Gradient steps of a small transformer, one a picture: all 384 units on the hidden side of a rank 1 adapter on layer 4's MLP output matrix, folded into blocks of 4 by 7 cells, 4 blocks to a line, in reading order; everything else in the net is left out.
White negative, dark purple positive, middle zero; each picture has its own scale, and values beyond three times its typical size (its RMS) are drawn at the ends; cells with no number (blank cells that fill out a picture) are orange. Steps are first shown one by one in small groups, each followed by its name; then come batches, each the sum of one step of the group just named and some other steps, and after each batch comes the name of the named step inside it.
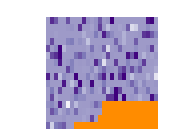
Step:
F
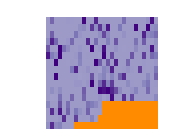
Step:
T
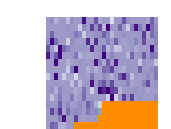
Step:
T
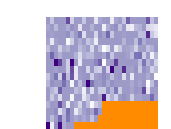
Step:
F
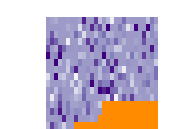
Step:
T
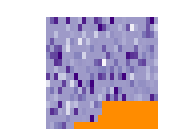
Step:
F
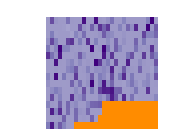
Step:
T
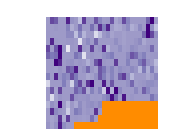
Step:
F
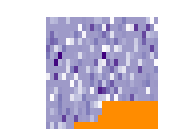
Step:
T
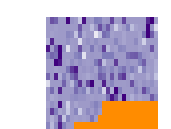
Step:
F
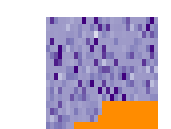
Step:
F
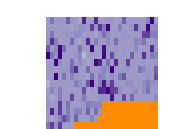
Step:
T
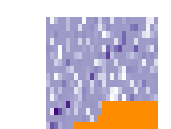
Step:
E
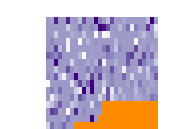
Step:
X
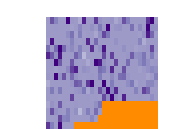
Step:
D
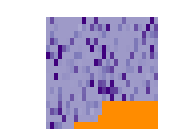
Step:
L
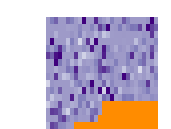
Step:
X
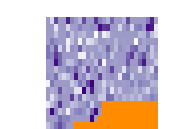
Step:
X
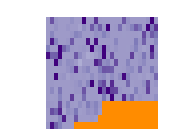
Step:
L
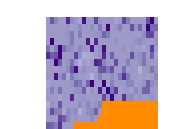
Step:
D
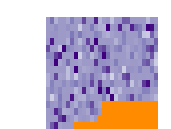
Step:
E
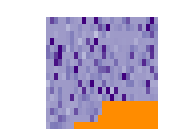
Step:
X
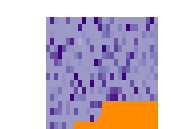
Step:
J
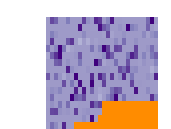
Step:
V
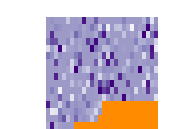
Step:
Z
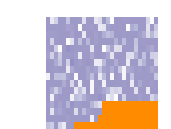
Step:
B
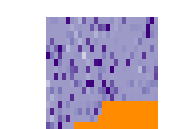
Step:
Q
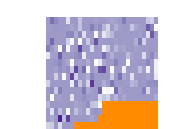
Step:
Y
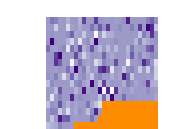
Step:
Y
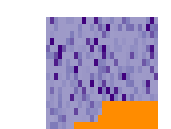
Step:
V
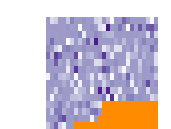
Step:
B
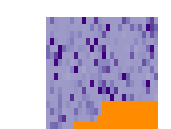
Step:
Z
